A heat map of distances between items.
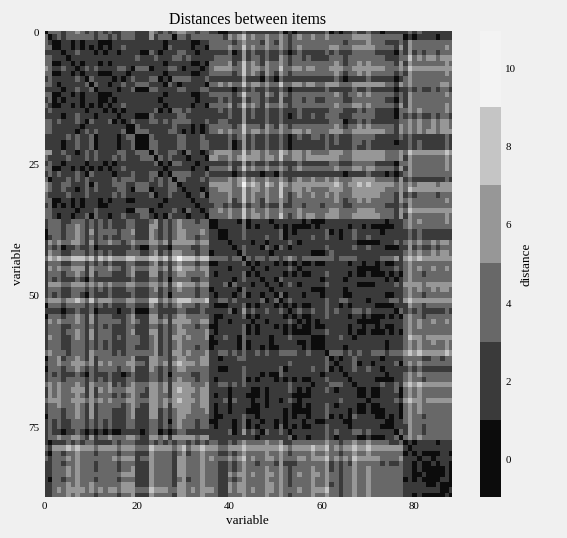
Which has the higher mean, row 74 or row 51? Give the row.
51
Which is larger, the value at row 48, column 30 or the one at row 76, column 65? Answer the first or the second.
the first
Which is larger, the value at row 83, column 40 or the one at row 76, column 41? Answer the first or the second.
the first
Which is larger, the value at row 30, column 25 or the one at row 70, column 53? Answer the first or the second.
the second
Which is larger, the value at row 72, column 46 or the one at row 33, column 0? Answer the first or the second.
the second
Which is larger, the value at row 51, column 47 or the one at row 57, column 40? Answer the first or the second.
the first
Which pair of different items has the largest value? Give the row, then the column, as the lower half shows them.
43, 29
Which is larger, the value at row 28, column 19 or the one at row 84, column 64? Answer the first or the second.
the first
